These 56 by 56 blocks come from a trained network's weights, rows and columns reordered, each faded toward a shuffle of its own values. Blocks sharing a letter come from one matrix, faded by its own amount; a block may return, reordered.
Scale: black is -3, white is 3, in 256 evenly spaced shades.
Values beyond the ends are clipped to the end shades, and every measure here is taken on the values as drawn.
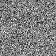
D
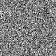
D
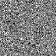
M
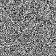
D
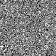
M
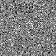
M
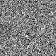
D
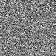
D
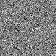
D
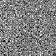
M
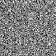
M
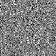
M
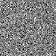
M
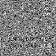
M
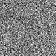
D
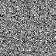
M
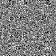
M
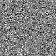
M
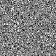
M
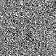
M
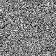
D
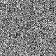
D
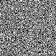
D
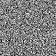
D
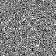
M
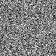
D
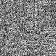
D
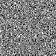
M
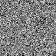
D
